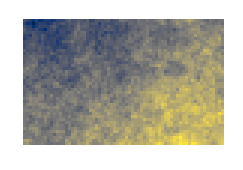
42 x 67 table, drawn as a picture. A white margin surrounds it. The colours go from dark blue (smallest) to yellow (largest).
No regular stripes run through it. Values rise toward the bottom right. The halves do not mirror each other. There are no lone odd cells. The top left is the ninth with the lowest average. The texture is blotchy. The bottom right is the ninth with the highest average.
